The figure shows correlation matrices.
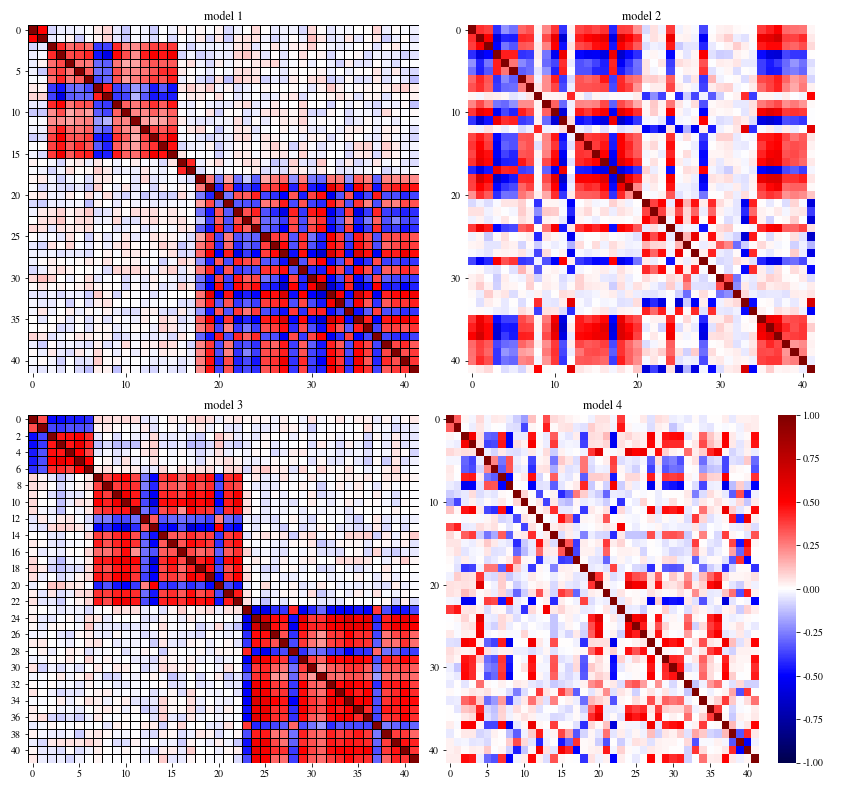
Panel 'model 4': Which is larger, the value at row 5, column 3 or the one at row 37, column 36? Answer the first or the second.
the second
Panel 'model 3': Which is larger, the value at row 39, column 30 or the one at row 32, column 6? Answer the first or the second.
the first
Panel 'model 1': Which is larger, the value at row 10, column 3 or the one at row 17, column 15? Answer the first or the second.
the first
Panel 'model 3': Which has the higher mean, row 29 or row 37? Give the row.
29
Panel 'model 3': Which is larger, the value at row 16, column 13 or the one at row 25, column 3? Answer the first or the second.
the second
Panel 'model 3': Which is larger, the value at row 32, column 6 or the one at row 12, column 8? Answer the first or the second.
the first
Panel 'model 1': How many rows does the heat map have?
42
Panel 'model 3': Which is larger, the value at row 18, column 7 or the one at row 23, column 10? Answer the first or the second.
the first
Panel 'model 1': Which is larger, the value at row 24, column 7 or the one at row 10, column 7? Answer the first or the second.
the first
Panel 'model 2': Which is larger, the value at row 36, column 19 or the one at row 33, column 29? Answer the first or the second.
the first
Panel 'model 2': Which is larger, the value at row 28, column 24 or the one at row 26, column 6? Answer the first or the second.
the second
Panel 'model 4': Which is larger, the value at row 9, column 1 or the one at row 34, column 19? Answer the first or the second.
the second
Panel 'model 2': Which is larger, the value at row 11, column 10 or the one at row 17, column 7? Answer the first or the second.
the second
